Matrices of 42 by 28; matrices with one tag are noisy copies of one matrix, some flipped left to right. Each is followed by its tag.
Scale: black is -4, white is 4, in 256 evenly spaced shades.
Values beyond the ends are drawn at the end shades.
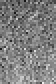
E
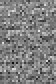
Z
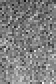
E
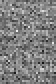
Z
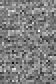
Z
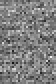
Z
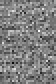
Z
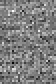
Z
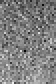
E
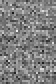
Z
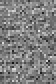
Z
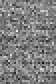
Z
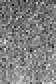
E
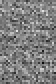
Z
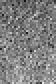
E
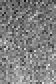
E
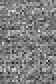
Z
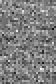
Z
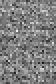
Z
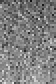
E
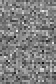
Z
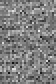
Z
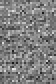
Z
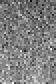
E
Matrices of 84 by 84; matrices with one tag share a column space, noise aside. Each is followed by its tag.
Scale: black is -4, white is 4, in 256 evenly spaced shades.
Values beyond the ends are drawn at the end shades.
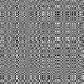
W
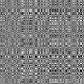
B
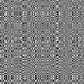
W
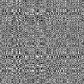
B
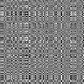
W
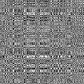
B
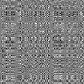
W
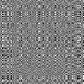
W
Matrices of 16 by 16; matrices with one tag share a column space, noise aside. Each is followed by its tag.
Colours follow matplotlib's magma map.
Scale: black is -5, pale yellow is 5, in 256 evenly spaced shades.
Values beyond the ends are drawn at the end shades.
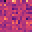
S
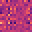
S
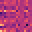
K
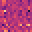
K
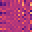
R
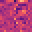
S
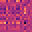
S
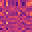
R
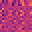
R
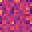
S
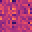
S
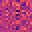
R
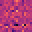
K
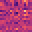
R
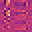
R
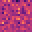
S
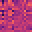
R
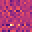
K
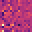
K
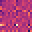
K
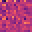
S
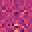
K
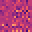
K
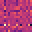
K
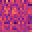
S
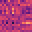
S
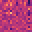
R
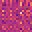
R
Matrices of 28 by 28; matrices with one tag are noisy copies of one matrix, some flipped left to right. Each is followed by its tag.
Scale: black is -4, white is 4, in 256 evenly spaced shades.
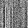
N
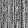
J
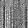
N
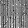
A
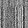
N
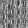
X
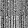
A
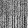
A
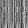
J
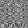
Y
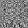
Y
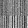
A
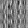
X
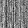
J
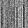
N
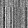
N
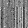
N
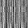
J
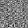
Y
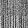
A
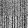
A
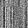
N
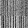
A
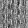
X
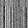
N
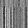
N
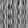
X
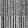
A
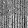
A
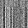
N
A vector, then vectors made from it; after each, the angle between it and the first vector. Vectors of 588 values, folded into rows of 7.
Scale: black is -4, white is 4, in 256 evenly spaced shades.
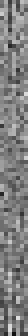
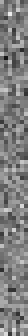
partly opposed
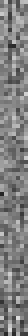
nearly parallel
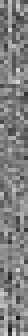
nearly opposite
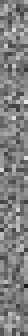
partly aligned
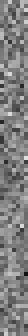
orthogonal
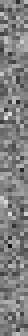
orthogonal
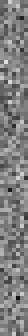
partly opposed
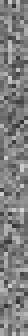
partly opposed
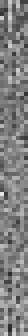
nearly opposite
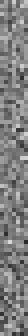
partly aligned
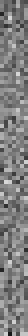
partly opposed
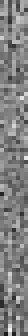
nearly parallel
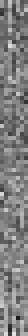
nearly opposite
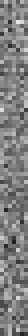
partly aligned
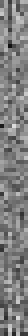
nearly parallel
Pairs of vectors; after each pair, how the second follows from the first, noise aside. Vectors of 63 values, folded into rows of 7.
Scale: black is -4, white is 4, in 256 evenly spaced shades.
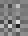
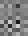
negated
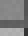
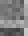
negated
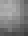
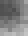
negated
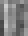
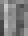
copied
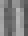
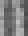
copied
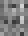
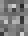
negated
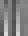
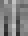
negated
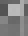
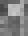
copied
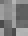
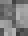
negated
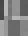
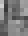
negated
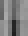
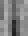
copied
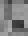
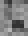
copied
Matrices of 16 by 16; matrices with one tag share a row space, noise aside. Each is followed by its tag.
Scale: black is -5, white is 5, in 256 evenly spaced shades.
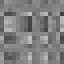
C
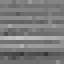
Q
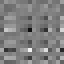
C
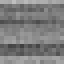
Q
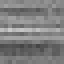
Q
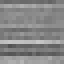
Q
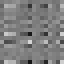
C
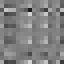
C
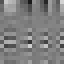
C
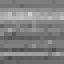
Q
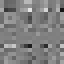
C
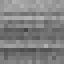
Q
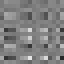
C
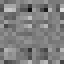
C
